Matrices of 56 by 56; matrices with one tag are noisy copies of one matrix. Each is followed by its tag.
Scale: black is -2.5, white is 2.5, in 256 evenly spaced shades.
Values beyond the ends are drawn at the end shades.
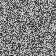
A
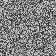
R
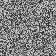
R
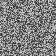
A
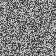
A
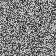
A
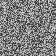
A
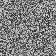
R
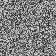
R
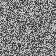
A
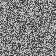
A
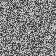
A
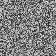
R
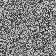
R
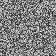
R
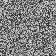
R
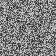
A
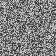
A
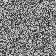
R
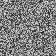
R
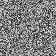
R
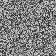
R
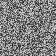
A
